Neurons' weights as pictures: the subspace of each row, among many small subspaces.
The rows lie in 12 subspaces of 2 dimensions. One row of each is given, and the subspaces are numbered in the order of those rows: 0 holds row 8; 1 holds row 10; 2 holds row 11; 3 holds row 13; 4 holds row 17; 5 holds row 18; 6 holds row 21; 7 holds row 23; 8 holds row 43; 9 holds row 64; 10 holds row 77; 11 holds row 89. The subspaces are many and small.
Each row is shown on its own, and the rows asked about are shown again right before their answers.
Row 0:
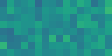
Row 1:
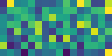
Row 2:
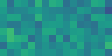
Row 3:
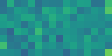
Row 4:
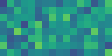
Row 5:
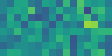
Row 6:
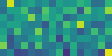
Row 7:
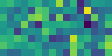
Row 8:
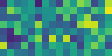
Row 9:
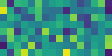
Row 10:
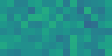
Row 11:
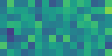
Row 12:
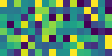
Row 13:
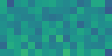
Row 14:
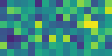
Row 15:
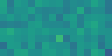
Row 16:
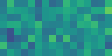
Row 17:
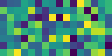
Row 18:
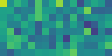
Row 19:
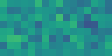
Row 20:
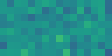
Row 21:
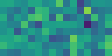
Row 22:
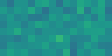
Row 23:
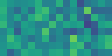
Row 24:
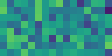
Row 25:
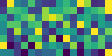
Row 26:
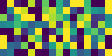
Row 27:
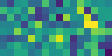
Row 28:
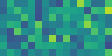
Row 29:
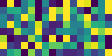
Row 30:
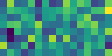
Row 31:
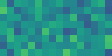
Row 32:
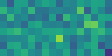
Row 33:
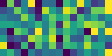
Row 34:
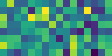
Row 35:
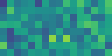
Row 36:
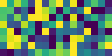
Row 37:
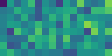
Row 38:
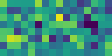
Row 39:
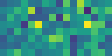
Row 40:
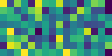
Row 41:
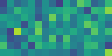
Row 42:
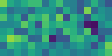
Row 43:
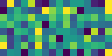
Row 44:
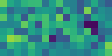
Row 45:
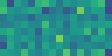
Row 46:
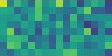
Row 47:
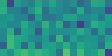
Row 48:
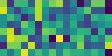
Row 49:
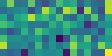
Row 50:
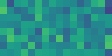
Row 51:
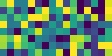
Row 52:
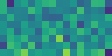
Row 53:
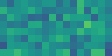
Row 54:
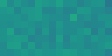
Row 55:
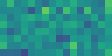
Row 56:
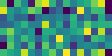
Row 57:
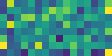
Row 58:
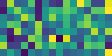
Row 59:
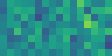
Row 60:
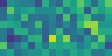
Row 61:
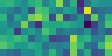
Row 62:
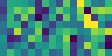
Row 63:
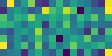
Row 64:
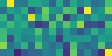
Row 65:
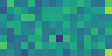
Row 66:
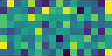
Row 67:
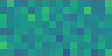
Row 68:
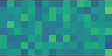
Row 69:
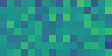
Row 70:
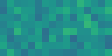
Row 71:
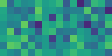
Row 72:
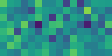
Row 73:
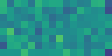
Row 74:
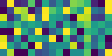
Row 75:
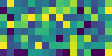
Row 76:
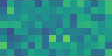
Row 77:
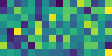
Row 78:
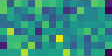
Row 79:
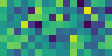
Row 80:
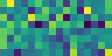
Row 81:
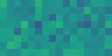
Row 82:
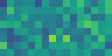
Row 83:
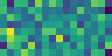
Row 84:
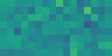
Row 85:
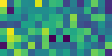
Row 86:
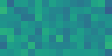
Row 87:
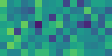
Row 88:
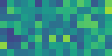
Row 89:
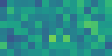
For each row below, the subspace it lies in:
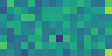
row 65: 6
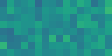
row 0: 0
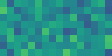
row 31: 7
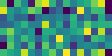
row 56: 8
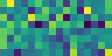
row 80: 9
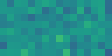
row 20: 10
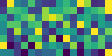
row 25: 3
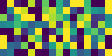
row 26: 1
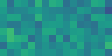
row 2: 2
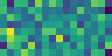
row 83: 2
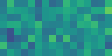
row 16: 2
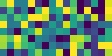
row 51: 8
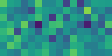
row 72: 9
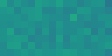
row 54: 5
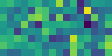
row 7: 6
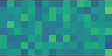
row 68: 4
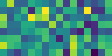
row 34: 7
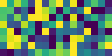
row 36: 5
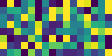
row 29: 4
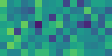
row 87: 9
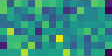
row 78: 10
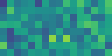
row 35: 11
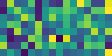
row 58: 6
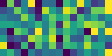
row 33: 5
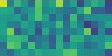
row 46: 5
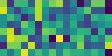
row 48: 6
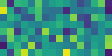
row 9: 7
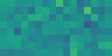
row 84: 10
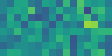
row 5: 1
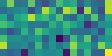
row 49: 10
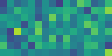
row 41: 10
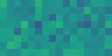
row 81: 9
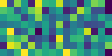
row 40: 5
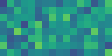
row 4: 8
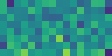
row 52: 3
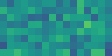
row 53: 4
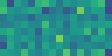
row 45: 8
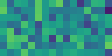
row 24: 6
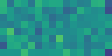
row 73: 10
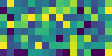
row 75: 4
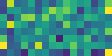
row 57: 4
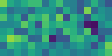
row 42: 11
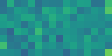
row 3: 10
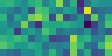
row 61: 6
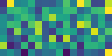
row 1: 3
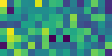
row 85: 11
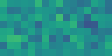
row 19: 0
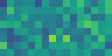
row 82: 11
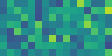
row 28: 6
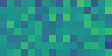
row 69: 4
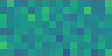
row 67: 7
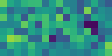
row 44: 11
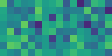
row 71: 3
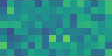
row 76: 11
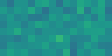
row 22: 8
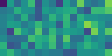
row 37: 5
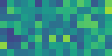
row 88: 0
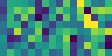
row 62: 1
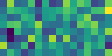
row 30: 2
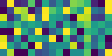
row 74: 7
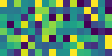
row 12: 4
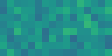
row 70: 7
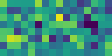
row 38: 0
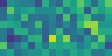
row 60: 11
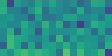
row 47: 9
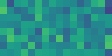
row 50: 1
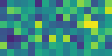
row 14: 0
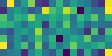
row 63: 8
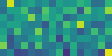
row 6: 9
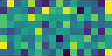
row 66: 8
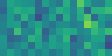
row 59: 1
